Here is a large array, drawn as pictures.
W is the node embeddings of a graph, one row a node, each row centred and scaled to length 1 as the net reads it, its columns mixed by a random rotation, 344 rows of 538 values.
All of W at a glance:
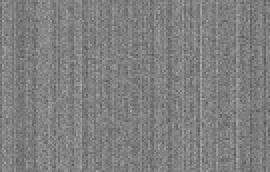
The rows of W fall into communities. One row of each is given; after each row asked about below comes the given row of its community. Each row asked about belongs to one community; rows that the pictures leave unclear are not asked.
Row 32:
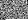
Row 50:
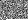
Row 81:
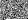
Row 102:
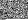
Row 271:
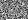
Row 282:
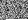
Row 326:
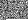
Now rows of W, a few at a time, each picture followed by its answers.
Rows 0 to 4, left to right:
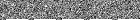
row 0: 271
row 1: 326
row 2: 282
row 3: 32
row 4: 271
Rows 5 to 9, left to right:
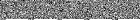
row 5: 50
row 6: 326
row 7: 326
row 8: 81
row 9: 271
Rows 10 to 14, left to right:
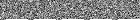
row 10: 282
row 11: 50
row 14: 50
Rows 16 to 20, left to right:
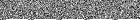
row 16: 102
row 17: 50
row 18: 81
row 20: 282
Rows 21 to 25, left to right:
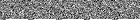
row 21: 271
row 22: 102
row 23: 102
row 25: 102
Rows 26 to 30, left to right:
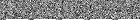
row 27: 326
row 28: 282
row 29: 81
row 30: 282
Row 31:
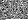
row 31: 102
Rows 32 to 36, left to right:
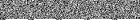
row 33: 271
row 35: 282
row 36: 32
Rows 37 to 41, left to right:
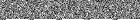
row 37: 326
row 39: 282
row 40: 271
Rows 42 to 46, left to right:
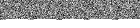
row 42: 271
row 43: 32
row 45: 32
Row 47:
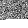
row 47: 282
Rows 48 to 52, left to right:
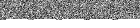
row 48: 282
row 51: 326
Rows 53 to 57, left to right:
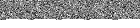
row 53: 282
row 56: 326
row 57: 271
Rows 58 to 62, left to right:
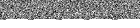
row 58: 271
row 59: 282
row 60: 271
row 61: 271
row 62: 32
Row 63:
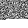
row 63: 282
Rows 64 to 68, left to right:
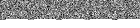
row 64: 271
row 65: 32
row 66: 81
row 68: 50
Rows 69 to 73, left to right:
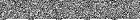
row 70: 271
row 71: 102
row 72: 326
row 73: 32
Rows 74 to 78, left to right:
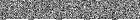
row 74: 102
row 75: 81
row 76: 326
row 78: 32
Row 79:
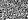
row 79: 271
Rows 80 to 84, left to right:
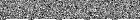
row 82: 271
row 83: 50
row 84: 32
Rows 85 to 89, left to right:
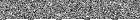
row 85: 50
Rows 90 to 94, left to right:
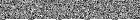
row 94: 50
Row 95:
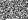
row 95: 81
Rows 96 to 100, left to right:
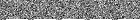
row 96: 81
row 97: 32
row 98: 102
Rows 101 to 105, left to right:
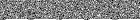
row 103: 81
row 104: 282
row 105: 102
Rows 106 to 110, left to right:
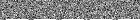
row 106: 271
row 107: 81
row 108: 81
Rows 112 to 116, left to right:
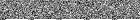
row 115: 102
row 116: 32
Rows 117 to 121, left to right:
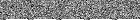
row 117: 271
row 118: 32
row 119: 32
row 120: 282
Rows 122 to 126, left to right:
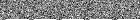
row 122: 282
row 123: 81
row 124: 81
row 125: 32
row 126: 32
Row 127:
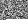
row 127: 50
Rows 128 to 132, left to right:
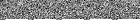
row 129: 271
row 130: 50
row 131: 102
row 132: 102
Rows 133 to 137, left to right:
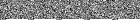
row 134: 102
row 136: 50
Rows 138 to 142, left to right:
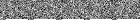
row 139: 102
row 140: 32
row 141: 282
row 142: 32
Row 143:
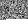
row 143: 282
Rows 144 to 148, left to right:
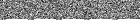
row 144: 102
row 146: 271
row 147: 102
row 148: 81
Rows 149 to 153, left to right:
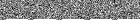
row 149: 102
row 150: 32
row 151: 326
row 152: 326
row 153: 32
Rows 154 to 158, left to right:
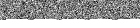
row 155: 271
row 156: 50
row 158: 282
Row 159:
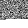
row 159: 271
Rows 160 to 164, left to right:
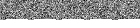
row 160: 50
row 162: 282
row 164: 50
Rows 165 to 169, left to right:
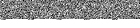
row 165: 81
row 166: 271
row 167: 271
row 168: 102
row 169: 32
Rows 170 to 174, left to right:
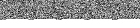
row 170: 50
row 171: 282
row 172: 102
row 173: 50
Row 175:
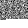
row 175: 282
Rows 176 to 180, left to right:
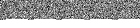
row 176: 102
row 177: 282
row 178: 81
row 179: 326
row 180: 326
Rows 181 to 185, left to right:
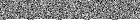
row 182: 32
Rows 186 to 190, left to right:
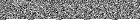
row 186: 326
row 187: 50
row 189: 102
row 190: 282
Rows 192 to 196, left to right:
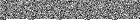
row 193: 81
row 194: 81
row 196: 282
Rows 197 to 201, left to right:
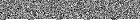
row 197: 271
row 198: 50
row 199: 81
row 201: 32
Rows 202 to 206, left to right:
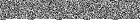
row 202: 81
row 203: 81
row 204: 282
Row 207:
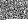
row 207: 81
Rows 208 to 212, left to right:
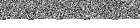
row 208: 271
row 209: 282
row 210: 81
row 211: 282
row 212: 81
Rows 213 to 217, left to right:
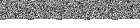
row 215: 326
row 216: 282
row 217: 271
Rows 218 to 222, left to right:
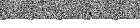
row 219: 81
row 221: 50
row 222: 326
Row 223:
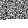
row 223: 50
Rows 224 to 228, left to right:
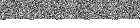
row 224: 271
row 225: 326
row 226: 282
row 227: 32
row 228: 282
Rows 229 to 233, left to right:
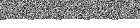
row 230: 271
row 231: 81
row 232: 282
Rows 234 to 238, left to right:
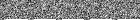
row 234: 32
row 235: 32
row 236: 282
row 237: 102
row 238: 271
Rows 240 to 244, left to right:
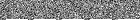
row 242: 271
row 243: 282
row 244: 32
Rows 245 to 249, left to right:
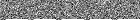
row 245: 81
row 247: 50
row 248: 326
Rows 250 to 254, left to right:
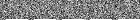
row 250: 32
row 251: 32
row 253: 326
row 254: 32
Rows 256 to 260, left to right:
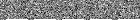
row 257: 50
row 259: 326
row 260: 50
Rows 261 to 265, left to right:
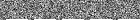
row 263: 81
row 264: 50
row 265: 271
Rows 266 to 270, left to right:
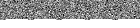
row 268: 81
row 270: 326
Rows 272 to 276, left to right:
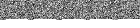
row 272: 282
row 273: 102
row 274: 326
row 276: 81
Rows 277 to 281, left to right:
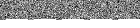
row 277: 81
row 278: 32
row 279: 32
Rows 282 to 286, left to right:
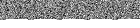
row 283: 102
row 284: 81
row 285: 326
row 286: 81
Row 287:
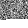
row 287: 326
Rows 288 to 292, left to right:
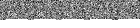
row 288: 282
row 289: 102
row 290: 50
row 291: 271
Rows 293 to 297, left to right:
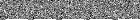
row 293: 81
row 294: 50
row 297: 271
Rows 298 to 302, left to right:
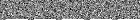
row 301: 326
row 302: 81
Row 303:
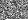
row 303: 50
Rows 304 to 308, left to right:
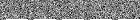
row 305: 282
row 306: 32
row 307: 32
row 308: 326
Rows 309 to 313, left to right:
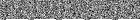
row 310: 282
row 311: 282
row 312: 81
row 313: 282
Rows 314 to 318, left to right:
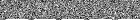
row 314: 271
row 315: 326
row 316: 32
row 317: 32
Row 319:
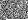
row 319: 326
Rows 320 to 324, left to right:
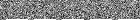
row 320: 102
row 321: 50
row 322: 81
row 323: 102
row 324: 326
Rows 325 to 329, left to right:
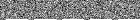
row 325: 282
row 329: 50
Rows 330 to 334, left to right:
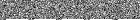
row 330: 271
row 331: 102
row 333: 81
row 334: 326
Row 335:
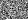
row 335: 50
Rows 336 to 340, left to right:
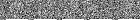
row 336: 326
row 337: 326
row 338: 326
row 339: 50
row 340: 326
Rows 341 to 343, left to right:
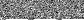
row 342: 50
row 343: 271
